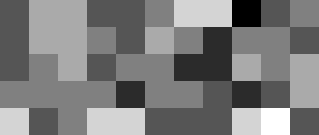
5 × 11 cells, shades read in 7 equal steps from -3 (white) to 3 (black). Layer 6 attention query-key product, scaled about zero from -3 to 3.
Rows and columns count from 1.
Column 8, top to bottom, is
-2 2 2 1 1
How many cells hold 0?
17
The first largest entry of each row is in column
9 8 7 5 2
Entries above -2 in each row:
9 11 11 11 6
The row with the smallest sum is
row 5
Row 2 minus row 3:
0 -1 0 -1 1 -1 -2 0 1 0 2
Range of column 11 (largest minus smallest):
2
